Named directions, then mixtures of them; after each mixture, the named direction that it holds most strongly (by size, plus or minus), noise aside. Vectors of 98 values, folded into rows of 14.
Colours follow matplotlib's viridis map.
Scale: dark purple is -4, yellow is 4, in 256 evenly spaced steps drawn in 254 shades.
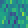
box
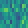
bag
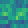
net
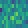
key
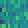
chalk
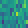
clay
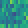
chalk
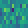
bag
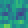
net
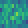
key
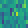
clay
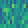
bag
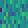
chalk
